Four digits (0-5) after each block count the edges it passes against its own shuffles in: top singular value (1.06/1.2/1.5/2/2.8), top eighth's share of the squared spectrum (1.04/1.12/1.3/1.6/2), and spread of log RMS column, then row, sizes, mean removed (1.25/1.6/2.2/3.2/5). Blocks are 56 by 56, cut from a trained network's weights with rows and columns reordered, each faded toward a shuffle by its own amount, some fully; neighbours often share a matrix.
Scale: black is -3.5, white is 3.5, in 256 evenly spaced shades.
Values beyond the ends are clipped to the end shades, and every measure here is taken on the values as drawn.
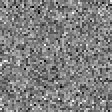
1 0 0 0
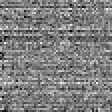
4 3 1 2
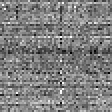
4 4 2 2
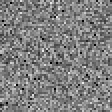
0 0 0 0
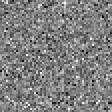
2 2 0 1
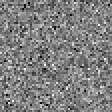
1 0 0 0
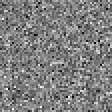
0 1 0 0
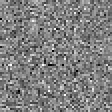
3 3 1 1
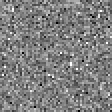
0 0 0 0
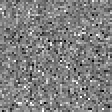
2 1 0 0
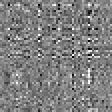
4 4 3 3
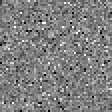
1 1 0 0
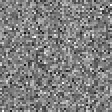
2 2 0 0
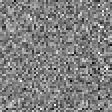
3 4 1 2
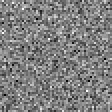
0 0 0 0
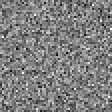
0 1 0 0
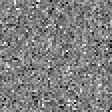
0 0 1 0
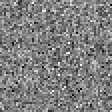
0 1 0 0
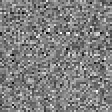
3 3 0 1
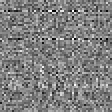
4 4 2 2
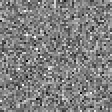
0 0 0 0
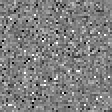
2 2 1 0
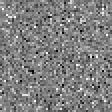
2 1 0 0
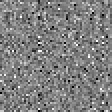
3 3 1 1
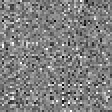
4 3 2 2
